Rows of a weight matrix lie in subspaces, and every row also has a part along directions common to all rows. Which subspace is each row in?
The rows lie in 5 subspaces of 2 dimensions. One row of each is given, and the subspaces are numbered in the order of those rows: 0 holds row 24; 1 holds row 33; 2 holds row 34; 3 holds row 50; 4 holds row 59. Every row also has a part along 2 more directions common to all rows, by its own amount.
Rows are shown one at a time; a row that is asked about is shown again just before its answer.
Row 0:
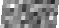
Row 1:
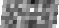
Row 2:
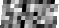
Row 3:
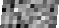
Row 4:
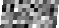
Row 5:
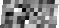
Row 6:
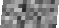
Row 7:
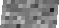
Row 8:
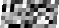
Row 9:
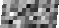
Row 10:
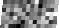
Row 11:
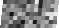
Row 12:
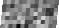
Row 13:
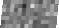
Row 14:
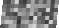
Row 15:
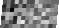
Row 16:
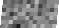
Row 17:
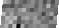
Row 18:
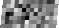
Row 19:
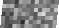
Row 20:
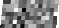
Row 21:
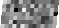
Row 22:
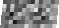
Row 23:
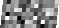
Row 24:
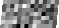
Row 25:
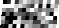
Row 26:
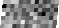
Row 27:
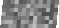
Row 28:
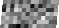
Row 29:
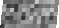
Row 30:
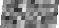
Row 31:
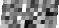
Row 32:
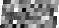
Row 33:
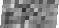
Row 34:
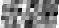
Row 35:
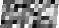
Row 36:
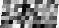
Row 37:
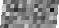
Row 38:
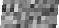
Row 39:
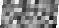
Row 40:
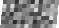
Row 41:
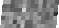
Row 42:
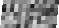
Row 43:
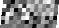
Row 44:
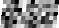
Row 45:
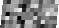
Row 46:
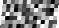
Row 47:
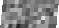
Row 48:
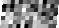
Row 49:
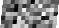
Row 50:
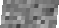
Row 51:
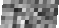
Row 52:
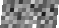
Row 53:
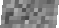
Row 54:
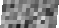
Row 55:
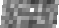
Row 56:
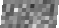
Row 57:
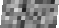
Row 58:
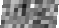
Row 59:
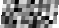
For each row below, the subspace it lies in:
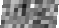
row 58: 1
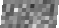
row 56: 1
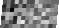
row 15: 0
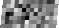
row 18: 1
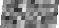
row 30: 2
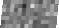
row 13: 1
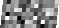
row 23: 3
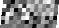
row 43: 1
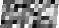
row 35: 0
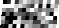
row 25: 0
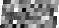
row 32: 0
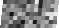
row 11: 4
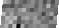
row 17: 0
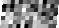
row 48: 0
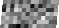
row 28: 4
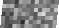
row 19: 1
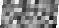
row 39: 4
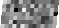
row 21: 0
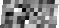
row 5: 1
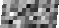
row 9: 4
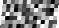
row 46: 3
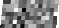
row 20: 0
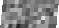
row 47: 3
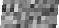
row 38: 2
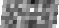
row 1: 2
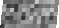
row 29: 2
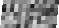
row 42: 2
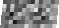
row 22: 4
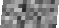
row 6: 2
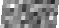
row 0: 2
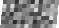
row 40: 4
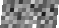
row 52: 3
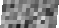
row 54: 3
